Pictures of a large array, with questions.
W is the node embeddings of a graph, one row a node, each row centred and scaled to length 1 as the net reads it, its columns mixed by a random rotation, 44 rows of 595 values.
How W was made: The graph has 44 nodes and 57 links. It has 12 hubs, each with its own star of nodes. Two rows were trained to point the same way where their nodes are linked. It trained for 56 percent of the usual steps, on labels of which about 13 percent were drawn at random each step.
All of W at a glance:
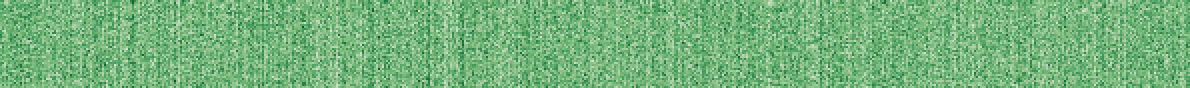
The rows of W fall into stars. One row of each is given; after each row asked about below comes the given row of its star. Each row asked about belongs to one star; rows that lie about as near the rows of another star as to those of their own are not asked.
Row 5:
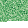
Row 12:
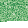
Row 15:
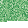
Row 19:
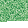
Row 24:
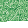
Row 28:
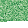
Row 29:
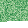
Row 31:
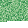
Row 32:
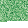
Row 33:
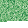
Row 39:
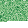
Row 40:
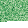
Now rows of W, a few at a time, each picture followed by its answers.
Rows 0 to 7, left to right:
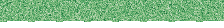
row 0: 31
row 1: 40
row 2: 19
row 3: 24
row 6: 32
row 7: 19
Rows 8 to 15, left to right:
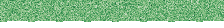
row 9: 29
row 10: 39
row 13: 28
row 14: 19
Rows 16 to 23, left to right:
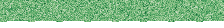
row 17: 5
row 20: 12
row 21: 39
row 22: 33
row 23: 28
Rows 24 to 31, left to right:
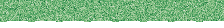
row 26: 12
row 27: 39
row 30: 24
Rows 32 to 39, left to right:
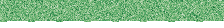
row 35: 33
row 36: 15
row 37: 5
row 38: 33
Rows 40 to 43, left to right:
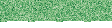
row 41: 12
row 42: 28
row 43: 40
